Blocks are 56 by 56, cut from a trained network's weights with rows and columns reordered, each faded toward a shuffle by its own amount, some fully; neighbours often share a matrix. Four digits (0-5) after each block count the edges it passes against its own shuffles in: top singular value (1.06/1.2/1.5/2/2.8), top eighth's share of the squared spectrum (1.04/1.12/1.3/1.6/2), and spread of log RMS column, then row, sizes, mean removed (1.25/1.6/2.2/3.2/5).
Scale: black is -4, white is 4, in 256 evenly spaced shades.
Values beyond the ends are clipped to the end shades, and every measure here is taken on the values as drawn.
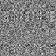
4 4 1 2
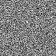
2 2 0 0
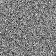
0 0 0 0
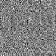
3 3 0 1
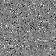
2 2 0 1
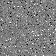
1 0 0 0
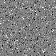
2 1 0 0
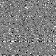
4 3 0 2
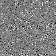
2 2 0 1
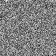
2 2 0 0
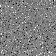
0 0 0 0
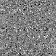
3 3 0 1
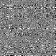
4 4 1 3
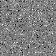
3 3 0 2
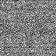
2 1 0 0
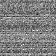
4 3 1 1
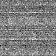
4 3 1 2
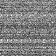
4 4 1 2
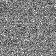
0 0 0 0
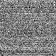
3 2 0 1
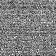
3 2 0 1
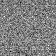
1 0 0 0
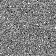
0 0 0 0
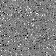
1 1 0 1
